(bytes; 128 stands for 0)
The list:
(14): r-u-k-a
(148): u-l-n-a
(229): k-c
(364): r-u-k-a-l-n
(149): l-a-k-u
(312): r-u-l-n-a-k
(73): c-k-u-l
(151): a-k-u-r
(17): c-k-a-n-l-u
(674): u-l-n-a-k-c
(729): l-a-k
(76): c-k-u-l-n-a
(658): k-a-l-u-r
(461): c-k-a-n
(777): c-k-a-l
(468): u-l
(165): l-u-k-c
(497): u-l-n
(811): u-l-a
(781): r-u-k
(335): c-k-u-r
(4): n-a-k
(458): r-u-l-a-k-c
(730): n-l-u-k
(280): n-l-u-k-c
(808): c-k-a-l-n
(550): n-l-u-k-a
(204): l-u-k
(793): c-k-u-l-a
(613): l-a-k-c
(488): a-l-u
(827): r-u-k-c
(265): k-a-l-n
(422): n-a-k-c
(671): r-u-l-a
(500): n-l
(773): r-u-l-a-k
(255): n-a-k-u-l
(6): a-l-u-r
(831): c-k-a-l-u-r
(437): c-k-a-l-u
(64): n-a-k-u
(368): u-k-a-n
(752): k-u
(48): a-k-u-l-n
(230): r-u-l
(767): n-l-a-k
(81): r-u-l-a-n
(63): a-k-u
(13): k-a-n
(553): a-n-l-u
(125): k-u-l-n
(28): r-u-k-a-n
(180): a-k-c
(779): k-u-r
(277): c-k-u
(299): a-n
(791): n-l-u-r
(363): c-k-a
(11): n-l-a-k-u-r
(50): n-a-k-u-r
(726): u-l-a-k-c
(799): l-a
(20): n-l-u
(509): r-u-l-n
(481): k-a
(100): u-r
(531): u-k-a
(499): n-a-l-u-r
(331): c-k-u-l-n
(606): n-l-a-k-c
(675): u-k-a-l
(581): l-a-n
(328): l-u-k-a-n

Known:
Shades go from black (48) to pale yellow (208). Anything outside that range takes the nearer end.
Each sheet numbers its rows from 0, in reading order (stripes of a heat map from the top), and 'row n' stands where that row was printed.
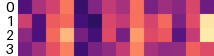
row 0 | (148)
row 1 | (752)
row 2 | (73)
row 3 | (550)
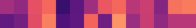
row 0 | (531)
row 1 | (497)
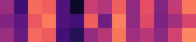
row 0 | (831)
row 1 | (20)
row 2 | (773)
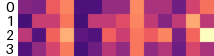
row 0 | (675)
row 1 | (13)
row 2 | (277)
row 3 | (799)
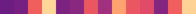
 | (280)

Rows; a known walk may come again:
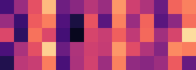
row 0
(777)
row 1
(468)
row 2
(781)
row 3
(674)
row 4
(581)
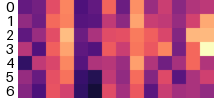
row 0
(497)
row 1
(730)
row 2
(180)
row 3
(277)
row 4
(265)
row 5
(488)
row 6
(499)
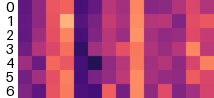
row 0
(364)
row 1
(17)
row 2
(48)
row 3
(368)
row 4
(773)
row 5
(550)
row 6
(20)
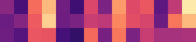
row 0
(73)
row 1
(726)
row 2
(509)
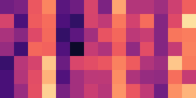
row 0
(125)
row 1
(752)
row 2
(531)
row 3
(831)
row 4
(422)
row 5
(76)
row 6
(613)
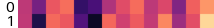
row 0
(63)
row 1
(335)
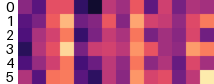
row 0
(671)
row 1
(331)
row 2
(148)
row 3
(606)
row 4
(799)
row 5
(204)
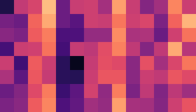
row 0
(808)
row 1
(458)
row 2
(675)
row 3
(13)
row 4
(151)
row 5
(50)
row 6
(553)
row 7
(255)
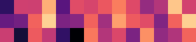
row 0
(461)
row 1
(280)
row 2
(100)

